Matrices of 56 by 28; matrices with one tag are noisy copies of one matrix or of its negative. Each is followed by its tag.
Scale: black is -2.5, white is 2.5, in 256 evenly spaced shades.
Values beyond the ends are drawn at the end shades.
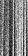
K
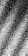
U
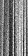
K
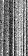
K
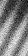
U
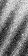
U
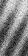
U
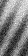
U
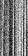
K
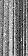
K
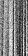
K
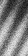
U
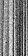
K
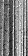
K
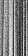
K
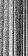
K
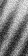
U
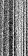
K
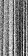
K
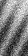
U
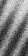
U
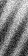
U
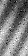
U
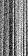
K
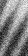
U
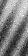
U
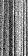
K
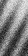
U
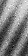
U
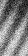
U
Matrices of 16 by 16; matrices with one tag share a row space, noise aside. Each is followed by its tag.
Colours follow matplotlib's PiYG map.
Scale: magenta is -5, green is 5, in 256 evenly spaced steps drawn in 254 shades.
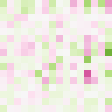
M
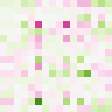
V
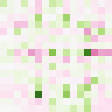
V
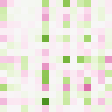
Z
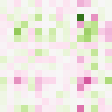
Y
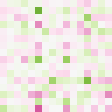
V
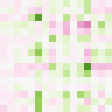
V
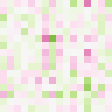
M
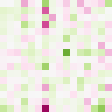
Z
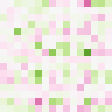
V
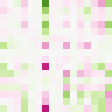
Z
